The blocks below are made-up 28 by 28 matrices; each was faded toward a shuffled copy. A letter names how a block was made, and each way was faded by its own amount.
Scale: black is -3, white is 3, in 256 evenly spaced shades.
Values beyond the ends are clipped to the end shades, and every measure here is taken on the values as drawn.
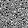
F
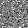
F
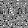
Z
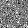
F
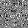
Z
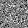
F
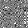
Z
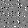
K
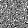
F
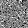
F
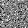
F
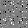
K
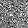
F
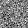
F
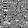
Z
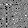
K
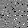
K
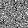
F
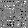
K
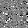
Z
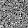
F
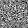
F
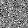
F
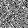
F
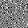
K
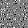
Z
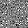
Z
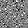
Z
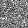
F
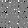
K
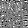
Z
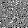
K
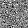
F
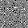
Z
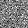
F
